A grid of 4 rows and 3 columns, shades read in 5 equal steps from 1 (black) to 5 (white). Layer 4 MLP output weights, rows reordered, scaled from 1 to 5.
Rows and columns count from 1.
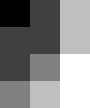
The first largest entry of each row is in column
3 3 3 3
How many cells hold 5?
2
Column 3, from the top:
4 4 5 5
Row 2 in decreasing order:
4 2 2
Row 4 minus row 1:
2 2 1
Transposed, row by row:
1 2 2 3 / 2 2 3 4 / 4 4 5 5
